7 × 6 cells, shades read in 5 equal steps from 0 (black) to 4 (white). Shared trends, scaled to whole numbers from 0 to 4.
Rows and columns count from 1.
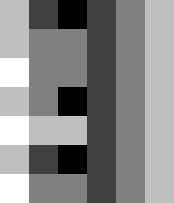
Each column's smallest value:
3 1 0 1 2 3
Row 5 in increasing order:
1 2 3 3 3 4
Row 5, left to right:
4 3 3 1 2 3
